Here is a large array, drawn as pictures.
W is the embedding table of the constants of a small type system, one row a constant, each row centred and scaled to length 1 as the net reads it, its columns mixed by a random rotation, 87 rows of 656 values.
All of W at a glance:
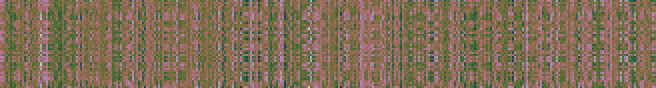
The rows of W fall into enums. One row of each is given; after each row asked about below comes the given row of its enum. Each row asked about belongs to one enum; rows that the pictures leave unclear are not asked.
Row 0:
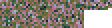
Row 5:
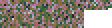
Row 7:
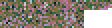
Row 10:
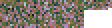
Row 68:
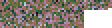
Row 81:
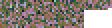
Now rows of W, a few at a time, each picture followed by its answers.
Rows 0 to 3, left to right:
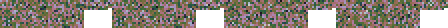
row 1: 0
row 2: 68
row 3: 5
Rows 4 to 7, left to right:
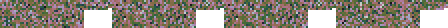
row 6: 5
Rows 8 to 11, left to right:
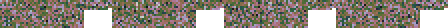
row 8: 0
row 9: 7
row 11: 0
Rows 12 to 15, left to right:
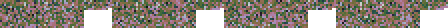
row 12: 10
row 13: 7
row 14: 68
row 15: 7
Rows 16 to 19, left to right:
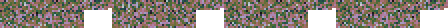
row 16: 68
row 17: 81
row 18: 68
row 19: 68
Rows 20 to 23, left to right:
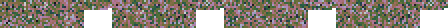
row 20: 7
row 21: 5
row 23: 5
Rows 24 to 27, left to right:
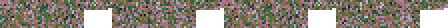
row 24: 5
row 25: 10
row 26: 5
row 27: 7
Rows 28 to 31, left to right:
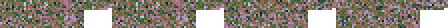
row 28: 7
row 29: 7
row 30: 68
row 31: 0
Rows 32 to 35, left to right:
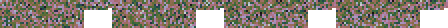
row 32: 0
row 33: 5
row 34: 68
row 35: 68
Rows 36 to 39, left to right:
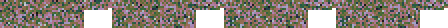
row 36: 68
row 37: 0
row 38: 0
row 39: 0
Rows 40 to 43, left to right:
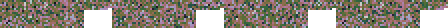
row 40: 7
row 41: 0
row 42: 5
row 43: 7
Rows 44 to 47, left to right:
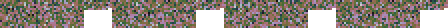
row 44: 10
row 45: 68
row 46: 81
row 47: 68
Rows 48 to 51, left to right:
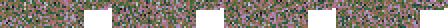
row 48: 7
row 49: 10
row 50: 68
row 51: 0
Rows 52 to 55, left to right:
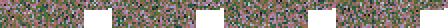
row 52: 5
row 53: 0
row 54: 68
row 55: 10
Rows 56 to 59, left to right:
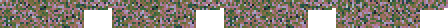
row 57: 0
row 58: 0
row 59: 81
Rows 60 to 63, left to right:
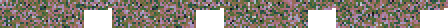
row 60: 0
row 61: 0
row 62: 7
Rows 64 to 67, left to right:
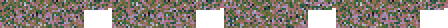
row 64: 68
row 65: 68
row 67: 68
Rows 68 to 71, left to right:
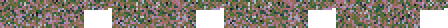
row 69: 7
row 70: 7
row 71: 5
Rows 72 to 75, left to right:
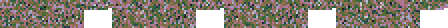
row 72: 0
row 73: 5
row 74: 5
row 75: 7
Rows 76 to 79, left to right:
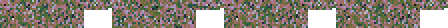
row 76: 5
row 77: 0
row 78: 5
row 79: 5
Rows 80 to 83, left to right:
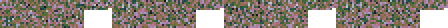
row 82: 10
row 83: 81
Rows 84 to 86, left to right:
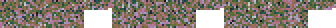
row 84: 68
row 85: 81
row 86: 7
